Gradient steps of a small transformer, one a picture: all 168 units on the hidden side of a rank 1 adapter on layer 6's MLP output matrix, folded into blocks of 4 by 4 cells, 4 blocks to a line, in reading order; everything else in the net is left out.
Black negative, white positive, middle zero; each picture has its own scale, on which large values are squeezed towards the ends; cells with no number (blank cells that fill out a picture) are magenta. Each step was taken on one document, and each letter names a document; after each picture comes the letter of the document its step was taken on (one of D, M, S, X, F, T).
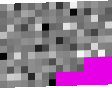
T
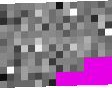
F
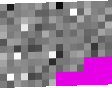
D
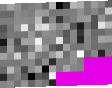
T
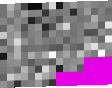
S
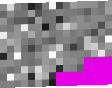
S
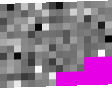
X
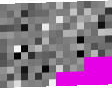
F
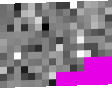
T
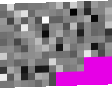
T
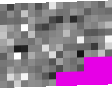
S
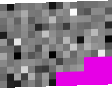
D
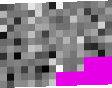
D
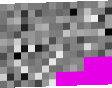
F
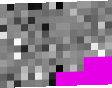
S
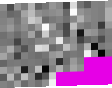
T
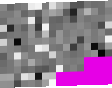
D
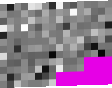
S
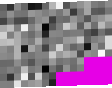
D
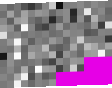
X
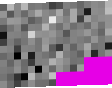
X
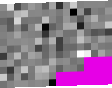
T
